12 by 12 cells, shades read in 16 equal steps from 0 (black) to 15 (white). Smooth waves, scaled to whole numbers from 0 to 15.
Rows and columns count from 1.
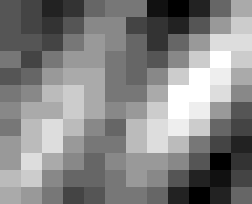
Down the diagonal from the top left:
5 4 4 9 10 7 9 13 11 5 1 6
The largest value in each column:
11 13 13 12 10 8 11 13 15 15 15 13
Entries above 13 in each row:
0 0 0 1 2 2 2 1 0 0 0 0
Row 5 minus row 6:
-2 -2 -2 -2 0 0 -1 -2 -3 0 1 2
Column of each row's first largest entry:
12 12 11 11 10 9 9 9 3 2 2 1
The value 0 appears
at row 1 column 9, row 10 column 11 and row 12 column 10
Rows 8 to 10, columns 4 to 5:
11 8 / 9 7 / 8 6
